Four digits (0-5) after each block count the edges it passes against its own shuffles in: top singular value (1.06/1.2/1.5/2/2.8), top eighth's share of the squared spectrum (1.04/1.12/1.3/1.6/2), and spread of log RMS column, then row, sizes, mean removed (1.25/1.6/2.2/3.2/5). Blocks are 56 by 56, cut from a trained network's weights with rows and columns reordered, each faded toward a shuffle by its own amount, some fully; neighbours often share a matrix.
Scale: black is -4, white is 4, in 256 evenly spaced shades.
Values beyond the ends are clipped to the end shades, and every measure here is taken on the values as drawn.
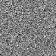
3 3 1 0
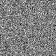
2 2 0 0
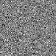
3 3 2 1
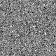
0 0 0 0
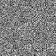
3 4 2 1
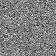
2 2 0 0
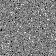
0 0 0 0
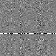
4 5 0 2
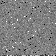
2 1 0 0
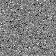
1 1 0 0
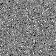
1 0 0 0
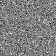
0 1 0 0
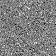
0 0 0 0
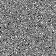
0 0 0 0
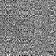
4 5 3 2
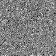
2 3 0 1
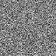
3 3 1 1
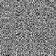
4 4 2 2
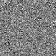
3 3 1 1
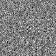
3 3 1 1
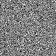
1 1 0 0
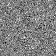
1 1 0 0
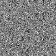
2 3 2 0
